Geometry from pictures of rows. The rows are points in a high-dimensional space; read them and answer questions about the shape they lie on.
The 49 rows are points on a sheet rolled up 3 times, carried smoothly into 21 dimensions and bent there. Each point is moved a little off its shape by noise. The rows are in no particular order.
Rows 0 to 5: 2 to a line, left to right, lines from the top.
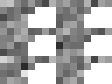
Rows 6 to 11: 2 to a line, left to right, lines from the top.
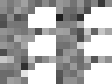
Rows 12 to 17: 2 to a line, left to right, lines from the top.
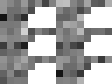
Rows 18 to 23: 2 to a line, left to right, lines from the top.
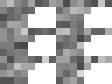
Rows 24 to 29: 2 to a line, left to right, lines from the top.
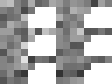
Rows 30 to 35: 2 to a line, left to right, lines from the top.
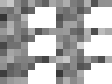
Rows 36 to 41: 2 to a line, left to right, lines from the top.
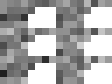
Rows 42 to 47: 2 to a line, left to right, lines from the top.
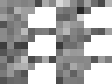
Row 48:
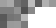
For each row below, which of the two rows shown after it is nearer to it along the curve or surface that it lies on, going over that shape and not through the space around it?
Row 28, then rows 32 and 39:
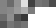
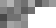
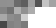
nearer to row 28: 39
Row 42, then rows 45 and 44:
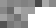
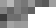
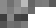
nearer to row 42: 44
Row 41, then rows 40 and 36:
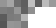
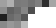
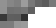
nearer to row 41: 40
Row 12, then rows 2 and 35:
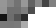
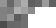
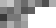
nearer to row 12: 35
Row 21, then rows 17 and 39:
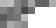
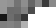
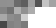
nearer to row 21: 17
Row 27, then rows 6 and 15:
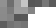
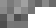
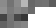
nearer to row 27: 15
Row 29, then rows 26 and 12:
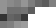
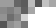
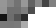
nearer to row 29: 12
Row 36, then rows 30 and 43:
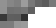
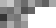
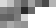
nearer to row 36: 30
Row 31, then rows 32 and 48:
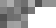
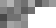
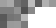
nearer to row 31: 32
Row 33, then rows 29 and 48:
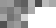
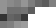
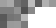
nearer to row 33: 48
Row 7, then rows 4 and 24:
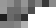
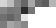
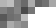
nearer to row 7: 24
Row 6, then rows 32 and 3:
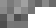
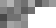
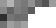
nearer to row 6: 32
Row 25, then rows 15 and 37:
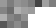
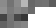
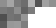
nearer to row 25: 15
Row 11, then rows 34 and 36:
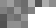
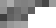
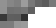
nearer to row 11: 34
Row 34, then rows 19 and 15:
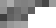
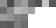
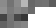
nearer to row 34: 15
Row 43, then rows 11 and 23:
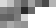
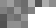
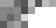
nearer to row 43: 23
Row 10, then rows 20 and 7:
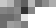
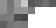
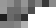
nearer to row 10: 7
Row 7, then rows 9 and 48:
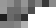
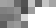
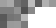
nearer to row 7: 48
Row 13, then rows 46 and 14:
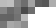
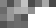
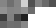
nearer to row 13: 14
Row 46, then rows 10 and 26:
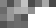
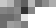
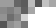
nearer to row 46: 26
